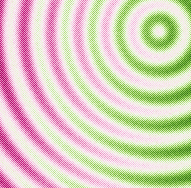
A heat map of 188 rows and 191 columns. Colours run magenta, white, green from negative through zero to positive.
Slope: up to the right. Rings: centred on the top right. Lone odd cells: none. Mirror symmetry: none.
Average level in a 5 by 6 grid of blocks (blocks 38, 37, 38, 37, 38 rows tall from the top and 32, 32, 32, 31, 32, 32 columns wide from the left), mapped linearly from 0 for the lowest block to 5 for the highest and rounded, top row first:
0 1 2 3 3 4 / 0 1 2 3 4 5 / 0 1 2 3 3 4 / 0 1 2 3 4 5 / 0 1 2 3 4 5
